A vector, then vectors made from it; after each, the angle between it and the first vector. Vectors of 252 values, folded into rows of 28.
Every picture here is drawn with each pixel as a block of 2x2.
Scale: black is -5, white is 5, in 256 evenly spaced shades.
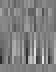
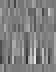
nearly parallel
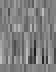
nearly opposite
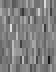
partly aligned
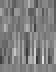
nearly parallel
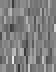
partly aligned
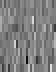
partly aligned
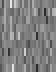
orthogonal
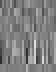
nearly parallel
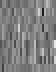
partly aligned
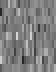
partly opposed
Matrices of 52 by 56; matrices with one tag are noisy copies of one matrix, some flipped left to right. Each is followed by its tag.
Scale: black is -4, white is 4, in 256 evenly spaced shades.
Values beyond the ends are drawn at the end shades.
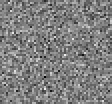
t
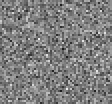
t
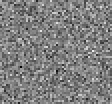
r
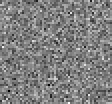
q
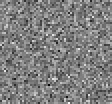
q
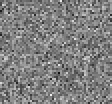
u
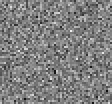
r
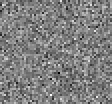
u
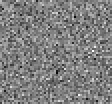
r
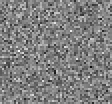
r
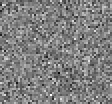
u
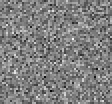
t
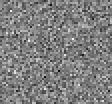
t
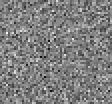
t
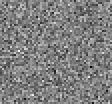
r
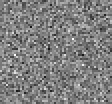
t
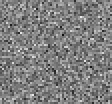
r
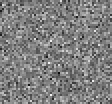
u
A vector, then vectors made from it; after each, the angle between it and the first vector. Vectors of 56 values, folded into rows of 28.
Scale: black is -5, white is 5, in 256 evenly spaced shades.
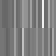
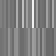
orthogonal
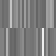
orthogonal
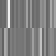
orthogonal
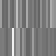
orthogonal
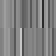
nearly opposite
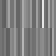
nearly parallel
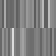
partly aligned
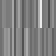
partly opposed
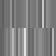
partly aligned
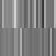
partly opposed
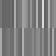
nearly parallel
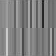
nearly opposite
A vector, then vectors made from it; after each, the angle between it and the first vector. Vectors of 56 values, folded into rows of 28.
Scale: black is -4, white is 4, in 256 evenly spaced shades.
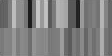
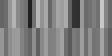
nearly parallel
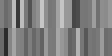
partly aligned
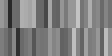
partly opposed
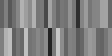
orthogonal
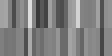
nearly opposite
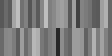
partly aligned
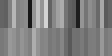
nearly parallel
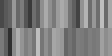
partly aligned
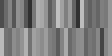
partly aligned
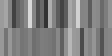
nearly opposite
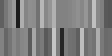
orthogonal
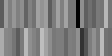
partly aligned
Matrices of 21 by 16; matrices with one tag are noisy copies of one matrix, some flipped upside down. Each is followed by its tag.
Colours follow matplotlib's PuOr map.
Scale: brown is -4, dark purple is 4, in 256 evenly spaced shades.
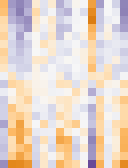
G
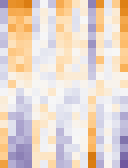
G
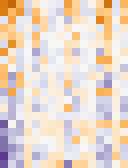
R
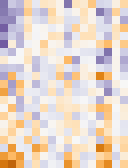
R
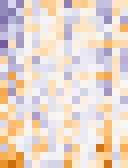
R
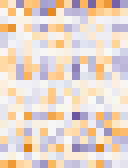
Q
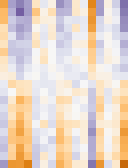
G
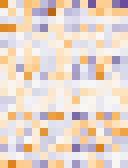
Q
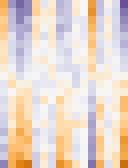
G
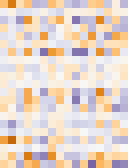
Q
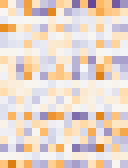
Q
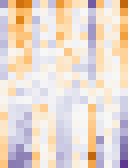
G
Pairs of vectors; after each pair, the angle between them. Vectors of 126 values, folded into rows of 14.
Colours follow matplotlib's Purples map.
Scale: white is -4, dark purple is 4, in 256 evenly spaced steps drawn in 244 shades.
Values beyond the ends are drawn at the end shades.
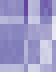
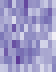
partly aligned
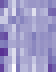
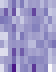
nearly opposite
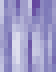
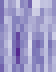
nearly opposite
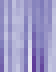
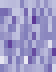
orthogonal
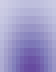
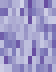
orthogonal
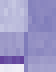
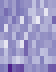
partly opposed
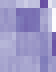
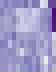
nearly opposite
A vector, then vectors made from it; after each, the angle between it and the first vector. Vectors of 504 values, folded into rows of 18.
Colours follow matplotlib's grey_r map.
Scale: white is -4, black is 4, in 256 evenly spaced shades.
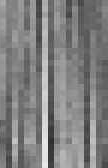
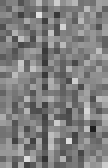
partly opposed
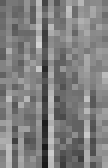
nearly opposite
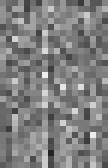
partly aligned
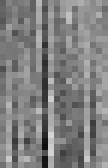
nearly opposite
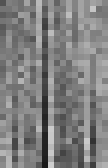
nearly opposite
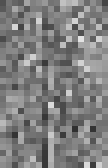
partly opposed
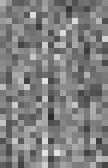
partly aligned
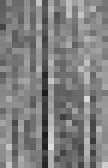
nearly opposite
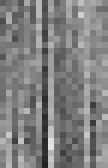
nearly opposite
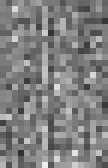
partly aligned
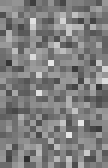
orthogonal
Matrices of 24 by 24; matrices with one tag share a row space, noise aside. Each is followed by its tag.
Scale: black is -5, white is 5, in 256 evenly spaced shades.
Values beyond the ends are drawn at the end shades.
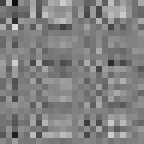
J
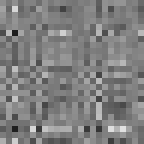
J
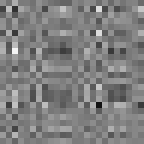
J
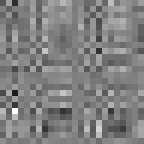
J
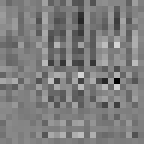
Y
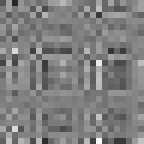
J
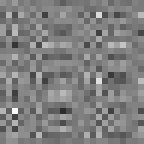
J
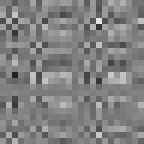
J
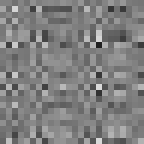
J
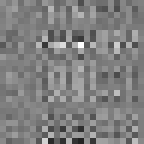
Y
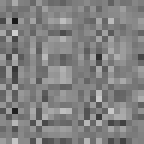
J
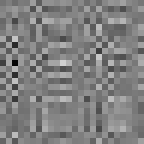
J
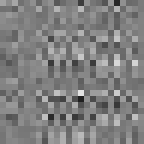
Y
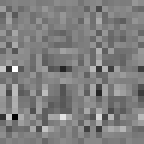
J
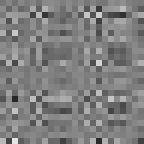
J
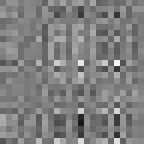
Y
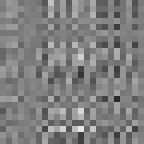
Y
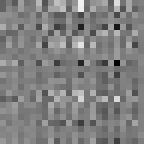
Y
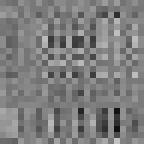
Y
